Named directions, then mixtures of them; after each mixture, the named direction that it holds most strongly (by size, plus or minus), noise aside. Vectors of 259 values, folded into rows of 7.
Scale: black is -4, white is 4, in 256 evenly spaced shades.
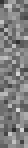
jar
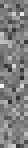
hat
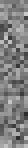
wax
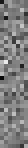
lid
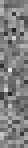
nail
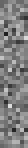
jar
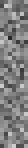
hat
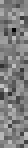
nail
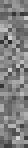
wax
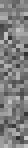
wax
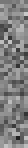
wax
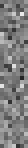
hat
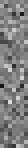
hat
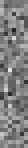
nail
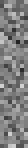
hat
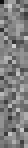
jar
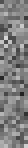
wax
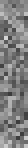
wax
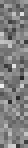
hat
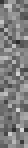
jar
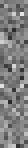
hat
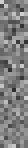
hat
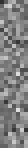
jar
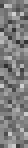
hat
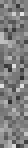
hat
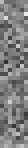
wax
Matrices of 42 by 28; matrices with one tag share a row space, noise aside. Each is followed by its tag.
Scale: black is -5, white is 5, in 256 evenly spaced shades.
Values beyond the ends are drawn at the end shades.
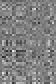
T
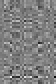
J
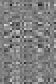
J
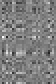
T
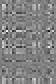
T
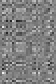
T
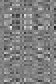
J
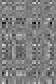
T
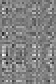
T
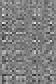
T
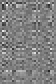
T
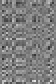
T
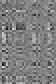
T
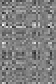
T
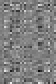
J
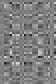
J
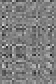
T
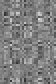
J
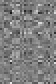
J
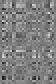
T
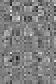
J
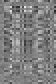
J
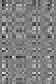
T
